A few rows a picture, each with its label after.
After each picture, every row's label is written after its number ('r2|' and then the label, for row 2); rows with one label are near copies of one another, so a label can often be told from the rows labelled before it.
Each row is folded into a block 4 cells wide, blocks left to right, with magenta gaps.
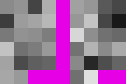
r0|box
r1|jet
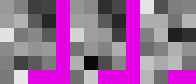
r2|jet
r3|jet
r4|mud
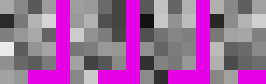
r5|box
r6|jet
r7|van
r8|box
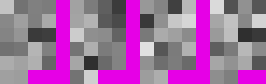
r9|mud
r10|jet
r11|box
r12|mud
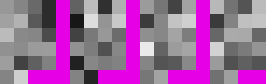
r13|jet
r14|van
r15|box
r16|box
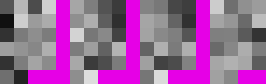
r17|van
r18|jet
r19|jet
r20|mud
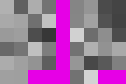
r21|mud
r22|jet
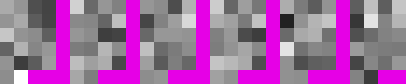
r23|jet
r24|mud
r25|box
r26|mud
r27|box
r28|van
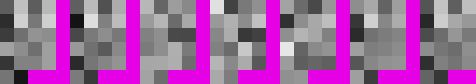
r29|van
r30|van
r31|mud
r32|mud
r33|box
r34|van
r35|van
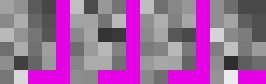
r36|jet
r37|mud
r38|mud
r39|jet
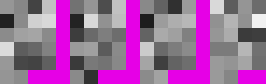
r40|box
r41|van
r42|box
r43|mud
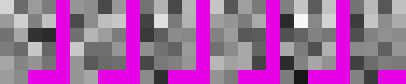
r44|mud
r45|box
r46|van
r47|mud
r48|van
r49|van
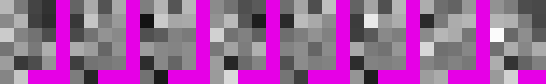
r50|jet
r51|van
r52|van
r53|jet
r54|van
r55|van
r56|box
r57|jet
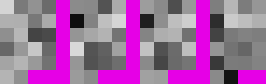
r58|mud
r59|box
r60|box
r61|van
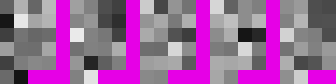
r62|van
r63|jet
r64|mud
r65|mud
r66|jet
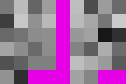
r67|van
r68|mud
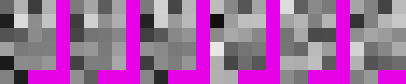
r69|van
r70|van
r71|van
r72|box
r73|mud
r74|box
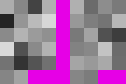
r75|box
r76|mud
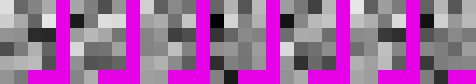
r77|mud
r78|box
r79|mud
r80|van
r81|box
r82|mud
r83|van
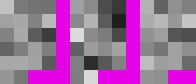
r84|mud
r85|jet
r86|mud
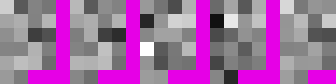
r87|mud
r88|mud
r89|box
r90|van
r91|mud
